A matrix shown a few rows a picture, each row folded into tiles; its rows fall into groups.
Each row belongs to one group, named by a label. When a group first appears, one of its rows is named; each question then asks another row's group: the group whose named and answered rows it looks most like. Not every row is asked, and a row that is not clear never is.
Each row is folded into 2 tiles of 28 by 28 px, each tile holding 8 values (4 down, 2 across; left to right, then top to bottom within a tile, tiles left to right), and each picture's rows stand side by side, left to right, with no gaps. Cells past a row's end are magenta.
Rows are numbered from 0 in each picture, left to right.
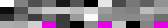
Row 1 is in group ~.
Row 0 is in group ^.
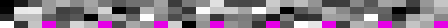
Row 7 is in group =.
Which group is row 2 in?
=
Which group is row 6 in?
=
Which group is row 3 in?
~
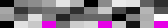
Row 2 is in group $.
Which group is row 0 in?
=
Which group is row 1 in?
^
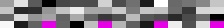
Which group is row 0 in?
$
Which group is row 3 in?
~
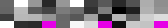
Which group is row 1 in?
^
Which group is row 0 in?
$
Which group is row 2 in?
=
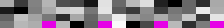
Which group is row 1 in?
~
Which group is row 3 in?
~
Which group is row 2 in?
$
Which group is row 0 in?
=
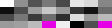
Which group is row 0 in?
^
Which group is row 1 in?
$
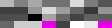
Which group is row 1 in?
^
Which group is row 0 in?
^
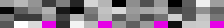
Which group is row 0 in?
^
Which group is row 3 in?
=
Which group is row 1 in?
=
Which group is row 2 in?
~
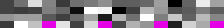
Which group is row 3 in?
=
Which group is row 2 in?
=
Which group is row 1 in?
~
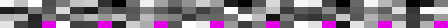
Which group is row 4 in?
~
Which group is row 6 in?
=
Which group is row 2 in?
=
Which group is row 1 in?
$
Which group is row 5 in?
^
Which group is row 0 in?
$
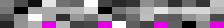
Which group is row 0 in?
=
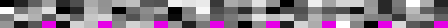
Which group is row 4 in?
$
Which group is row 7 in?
$
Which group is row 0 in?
~
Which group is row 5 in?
=
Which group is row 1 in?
=
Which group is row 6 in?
$
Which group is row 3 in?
$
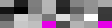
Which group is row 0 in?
=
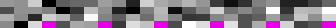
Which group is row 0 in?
$
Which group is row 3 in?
^
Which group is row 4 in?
~
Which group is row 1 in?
=
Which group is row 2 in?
=
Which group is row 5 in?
~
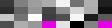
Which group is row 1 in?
$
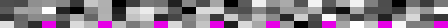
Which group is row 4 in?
=
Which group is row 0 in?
~
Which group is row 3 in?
~
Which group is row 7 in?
~
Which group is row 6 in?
^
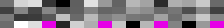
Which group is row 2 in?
$
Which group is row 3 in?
$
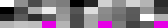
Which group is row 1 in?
~
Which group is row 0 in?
^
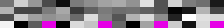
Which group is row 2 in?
$
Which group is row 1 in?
=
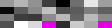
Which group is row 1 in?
=
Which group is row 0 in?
^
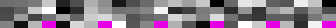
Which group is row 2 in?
~
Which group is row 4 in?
^
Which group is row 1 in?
=
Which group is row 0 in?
~
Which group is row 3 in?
$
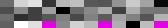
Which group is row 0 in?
^
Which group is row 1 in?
^
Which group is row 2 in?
$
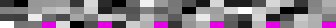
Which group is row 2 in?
=
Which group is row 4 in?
~
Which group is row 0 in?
~
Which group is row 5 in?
=
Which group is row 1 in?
$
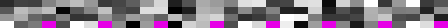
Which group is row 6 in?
$
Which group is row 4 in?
^
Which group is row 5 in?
$
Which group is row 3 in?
=
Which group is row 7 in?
^
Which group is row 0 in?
~
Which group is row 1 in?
^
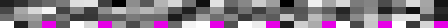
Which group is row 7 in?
$
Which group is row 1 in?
^
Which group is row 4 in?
^
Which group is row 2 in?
~
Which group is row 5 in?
=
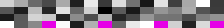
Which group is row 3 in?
$
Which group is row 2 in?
^
